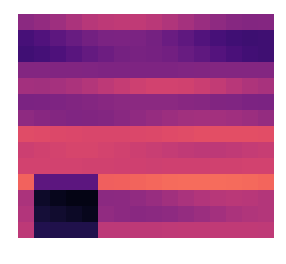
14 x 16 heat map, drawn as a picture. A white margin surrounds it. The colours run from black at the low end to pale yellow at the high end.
Ninth with the highest average: bottom right. Ninth with the lowest average: bottom left. Odd patch: lower, in the bottom left. Grain: streaks across. Roughest part: bottom left.
